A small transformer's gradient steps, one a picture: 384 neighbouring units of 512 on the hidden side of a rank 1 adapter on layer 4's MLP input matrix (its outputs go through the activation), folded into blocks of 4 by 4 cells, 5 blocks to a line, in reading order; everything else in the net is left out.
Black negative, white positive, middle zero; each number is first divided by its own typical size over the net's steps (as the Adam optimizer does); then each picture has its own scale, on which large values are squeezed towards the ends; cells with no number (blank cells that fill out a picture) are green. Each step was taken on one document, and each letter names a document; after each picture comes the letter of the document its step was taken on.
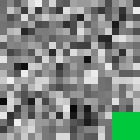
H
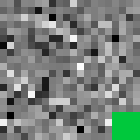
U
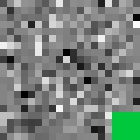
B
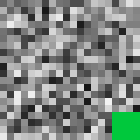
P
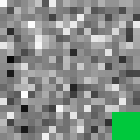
B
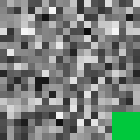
H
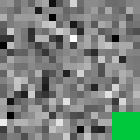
U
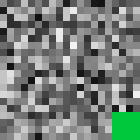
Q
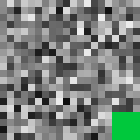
H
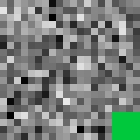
U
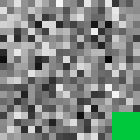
P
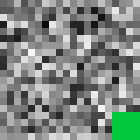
P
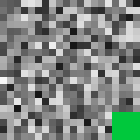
H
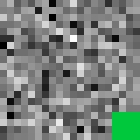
U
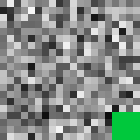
Q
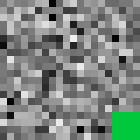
U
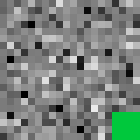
B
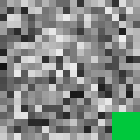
Q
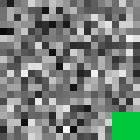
H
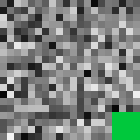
Q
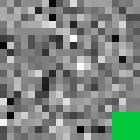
U
